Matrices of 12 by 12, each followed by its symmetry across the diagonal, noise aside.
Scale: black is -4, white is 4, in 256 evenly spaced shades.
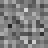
antisymmetric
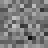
neither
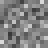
symmetric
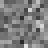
neither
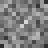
symmetric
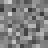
antisymmetric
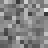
neither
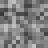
antisymmetric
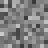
antisymmetric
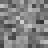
neither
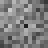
symmetric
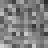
antisymmetric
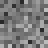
symmetric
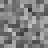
antisymmetric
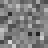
neither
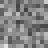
neither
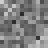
symmetric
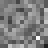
symmetric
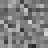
antisymmetric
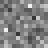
symmetric
